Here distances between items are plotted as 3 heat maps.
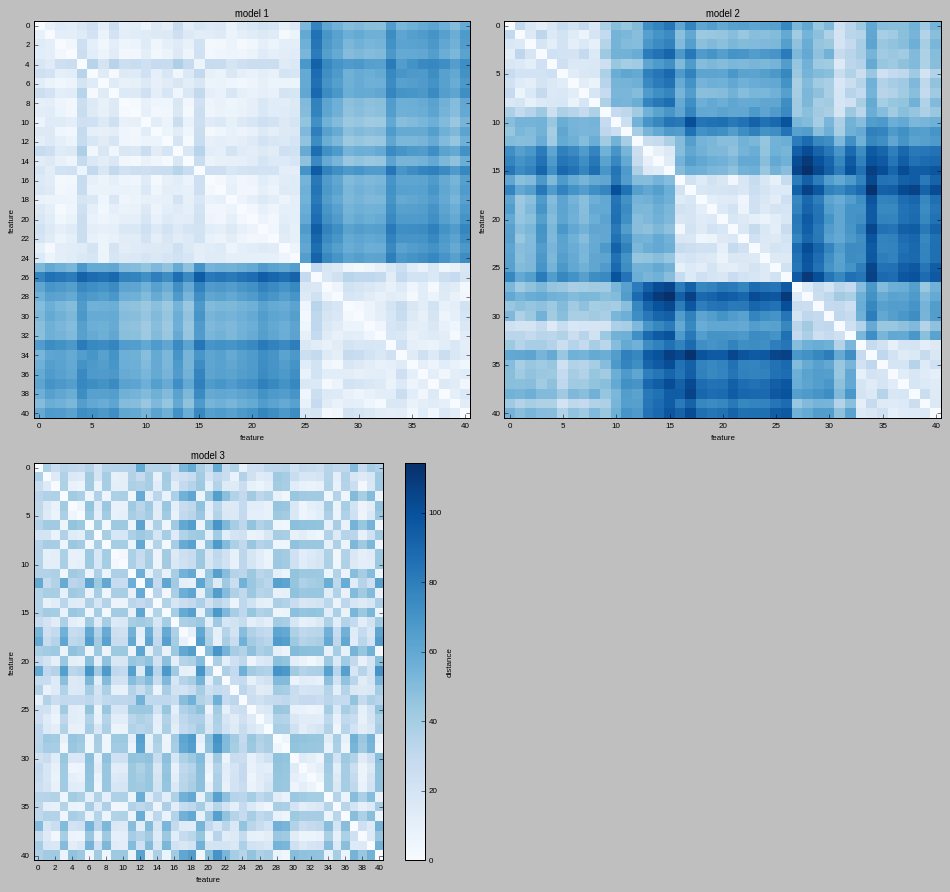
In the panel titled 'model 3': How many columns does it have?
41
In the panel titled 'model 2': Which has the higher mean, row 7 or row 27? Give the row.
27
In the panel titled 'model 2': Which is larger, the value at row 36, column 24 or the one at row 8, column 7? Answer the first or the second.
the first
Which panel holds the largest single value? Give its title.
model 2
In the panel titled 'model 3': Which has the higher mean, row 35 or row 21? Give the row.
21
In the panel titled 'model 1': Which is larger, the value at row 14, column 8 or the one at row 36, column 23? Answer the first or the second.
the second
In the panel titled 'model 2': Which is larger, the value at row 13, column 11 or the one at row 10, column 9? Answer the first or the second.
the first
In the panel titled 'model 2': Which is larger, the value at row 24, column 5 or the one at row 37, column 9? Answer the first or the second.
the first
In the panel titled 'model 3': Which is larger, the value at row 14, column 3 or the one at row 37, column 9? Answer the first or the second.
the first
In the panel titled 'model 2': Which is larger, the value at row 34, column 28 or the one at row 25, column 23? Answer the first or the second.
the first
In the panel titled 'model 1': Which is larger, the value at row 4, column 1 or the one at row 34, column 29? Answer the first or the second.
the second
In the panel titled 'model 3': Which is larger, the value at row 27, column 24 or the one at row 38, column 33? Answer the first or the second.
the first
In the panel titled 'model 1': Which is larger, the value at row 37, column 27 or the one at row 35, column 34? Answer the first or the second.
the second
